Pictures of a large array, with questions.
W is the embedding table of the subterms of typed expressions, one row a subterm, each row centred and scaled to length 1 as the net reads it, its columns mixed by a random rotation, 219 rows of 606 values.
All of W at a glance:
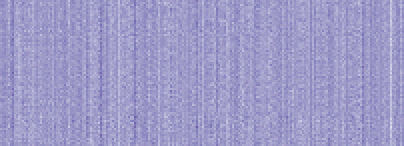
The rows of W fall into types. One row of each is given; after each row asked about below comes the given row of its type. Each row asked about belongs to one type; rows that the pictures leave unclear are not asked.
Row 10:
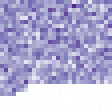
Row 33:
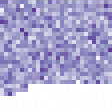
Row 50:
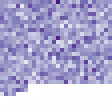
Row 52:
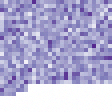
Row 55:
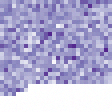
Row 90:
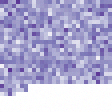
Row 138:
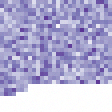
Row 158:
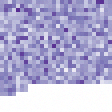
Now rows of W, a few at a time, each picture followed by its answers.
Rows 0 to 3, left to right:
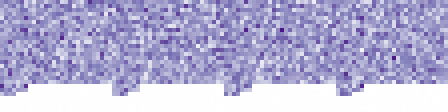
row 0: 90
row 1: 10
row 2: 10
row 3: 33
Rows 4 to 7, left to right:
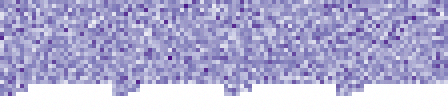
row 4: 52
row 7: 90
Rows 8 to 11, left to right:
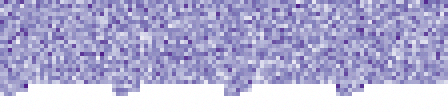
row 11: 90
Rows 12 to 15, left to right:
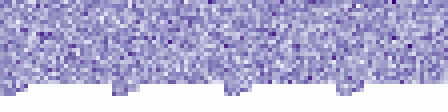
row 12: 55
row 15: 50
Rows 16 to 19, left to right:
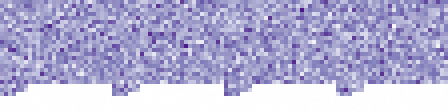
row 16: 138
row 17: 55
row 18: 138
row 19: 158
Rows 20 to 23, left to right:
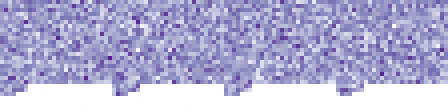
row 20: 50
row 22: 10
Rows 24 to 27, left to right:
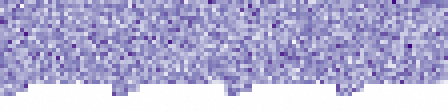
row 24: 33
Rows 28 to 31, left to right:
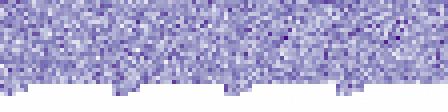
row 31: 90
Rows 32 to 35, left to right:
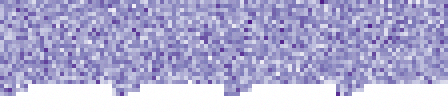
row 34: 10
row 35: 10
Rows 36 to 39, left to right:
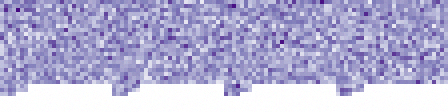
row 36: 158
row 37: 10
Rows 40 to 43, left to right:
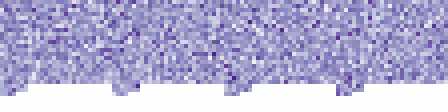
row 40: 10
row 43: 52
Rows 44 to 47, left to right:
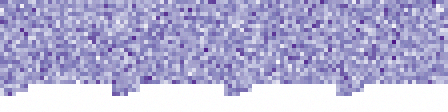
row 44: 33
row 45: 138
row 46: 55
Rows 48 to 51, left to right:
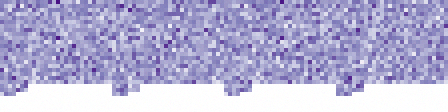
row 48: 50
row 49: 158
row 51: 52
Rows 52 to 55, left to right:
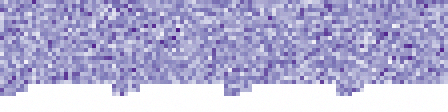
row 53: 90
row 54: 138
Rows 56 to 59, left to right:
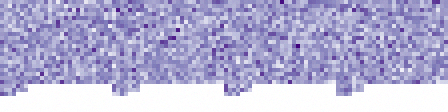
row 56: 138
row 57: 90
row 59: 158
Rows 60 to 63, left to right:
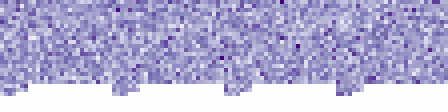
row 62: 50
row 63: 138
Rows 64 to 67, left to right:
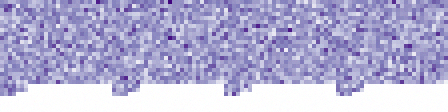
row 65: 50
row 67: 50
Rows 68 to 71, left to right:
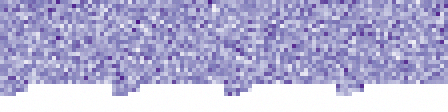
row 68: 50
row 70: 138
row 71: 90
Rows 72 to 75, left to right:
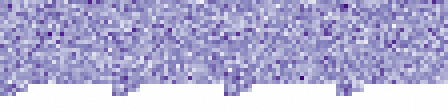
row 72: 55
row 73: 138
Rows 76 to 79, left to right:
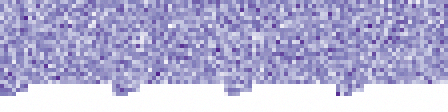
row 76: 52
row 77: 55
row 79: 10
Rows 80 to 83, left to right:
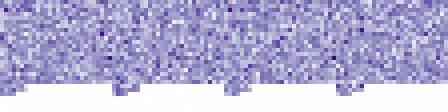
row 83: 90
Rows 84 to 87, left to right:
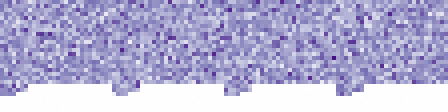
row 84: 55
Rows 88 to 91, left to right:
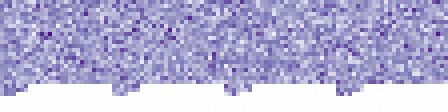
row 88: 55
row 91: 138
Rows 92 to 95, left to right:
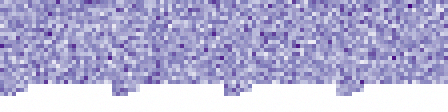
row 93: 138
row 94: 55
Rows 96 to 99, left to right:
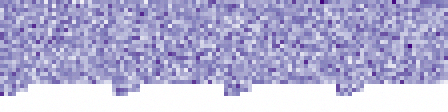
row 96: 10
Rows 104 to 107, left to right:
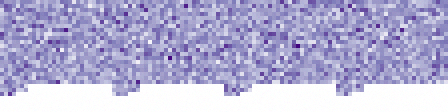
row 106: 55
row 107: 90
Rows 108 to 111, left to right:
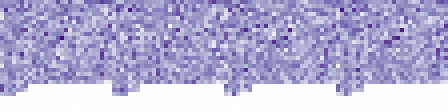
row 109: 158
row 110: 90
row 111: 90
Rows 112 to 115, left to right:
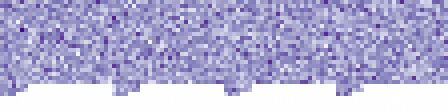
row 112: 55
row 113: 33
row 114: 158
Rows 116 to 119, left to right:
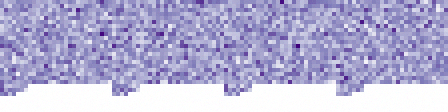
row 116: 138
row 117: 55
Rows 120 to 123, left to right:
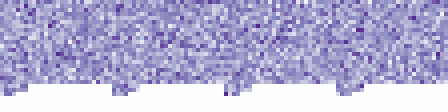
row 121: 55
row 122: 10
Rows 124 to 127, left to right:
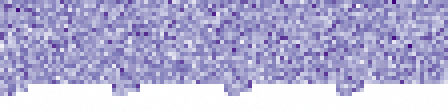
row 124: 158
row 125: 90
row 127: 50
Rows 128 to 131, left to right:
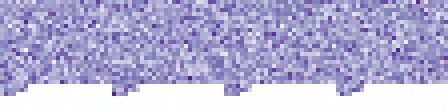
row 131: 50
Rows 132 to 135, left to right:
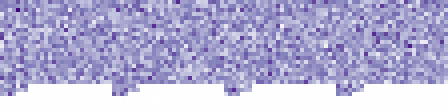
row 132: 158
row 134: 158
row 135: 55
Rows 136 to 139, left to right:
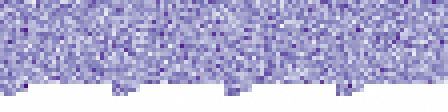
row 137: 55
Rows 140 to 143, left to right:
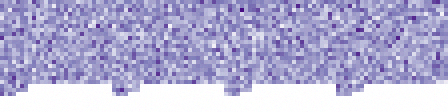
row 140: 52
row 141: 158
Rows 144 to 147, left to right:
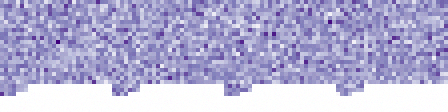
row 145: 52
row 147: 90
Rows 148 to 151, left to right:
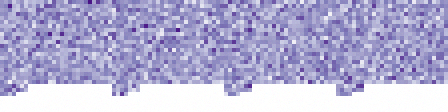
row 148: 55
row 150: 90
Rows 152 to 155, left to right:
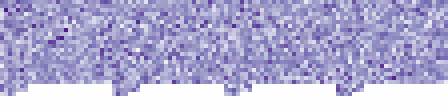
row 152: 90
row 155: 52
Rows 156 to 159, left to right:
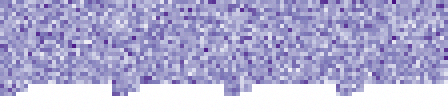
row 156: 55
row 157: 138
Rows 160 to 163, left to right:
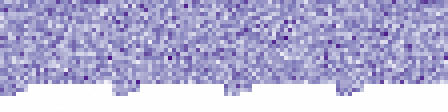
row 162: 90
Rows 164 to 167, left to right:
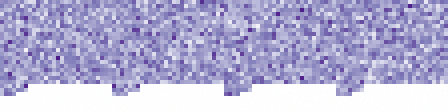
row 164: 33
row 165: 90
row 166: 138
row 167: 10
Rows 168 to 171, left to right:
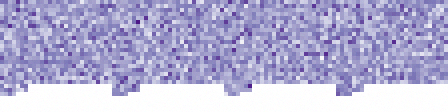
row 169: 52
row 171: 52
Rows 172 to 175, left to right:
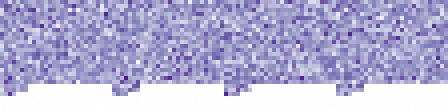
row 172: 33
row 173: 52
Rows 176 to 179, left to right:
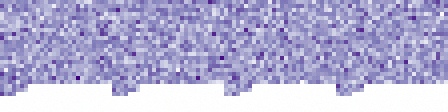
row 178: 33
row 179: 90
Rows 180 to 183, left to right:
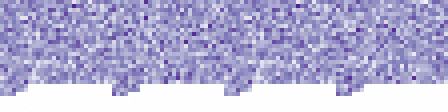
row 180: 10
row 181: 52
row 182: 10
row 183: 138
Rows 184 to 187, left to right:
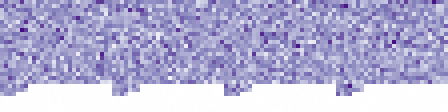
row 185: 158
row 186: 55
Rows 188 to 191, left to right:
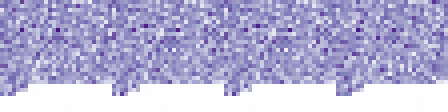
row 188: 10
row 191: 10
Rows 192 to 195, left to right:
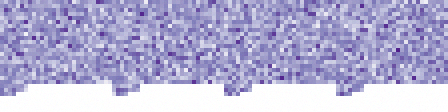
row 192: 10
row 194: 52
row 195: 138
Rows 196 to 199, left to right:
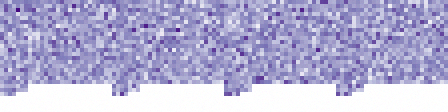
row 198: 138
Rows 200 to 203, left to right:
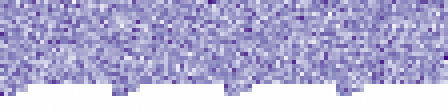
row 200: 10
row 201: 138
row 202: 90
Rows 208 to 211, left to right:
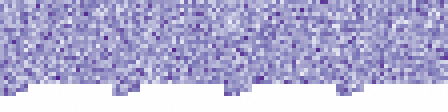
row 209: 52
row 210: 138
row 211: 52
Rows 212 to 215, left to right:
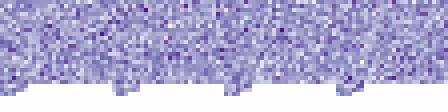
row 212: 138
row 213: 33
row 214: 10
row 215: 52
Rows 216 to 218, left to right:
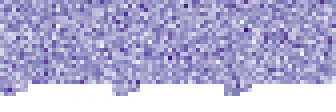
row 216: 158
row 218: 55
